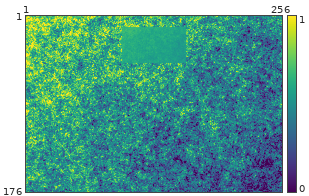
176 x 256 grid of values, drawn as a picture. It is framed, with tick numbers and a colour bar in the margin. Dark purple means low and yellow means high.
Mirror symmetry: none. Odd patch: calmer, in the top middle. Ninth with the highest average: top left. Average level on the scale: 50%. Slope: up to the top left. Ninth with the lowest average: bottom right. Calmest part: top middle. Stripes: none.
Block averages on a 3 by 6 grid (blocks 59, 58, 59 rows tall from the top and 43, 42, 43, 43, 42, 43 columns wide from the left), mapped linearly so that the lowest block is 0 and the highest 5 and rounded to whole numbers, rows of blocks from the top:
5 4 4 3 3 2 / 4 3 3 2 2 1 / 3 3 2 1 1 0
